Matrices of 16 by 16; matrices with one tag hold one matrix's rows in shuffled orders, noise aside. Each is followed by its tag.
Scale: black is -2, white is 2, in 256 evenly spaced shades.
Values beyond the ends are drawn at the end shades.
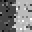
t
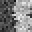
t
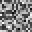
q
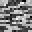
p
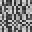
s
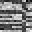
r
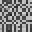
s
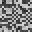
q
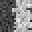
t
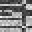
r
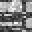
r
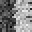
t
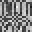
s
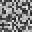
q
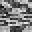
p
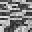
p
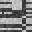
r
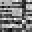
r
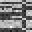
r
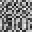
s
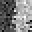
t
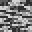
p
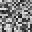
q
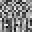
s
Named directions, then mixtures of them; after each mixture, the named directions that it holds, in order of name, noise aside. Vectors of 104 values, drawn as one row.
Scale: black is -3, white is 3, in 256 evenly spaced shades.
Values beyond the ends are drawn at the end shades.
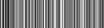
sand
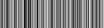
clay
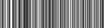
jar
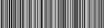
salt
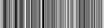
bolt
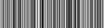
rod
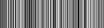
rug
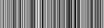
rod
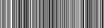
jar, rug, salt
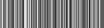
clay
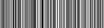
rod, rug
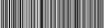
rod, salt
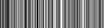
clay, sand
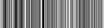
bolt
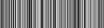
rod, rug, salt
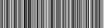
clay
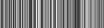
rod, rug, salt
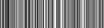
clay, sand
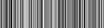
jar, salt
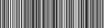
salt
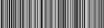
salt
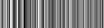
clay, jar, rod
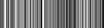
bolt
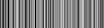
jar, rug, sand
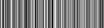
clay, jar, sand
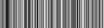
clay, sand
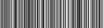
bolt, clay, rug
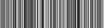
clay, rod, rug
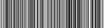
clay, jar, rod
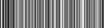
sand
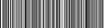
salt, sand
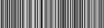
salt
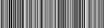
salt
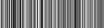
rod, salt
